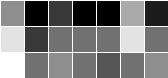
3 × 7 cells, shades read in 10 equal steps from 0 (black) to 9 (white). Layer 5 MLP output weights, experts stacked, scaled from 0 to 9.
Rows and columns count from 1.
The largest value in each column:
9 4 5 4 4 8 5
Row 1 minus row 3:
-4 -4 -3 -4 -3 2 -4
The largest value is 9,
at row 3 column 1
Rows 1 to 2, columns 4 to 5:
0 0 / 4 4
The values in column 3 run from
2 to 5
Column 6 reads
6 8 4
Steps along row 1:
down up down same up down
